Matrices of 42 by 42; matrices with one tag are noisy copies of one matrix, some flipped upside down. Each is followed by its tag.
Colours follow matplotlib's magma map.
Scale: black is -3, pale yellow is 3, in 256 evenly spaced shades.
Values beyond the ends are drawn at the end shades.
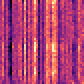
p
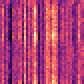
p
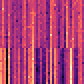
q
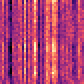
p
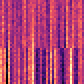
q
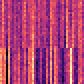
q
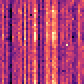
p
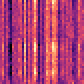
p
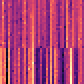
q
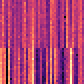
q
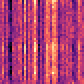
p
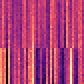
q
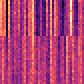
q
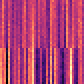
q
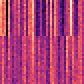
q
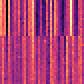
q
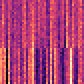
q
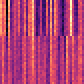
q
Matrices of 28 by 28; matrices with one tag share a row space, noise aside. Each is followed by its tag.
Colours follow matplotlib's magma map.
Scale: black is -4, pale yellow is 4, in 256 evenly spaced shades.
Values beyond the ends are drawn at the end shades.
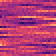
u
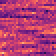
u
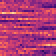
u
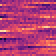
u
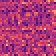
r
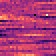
u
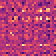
r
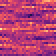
u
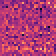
r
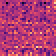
r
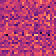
r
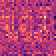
r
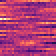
u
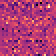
r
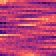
u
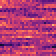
u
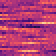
u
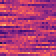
u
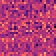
r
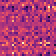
r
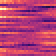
u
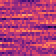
u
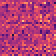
r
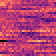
u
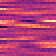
u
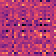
r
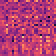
r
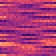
u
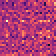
r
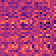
r
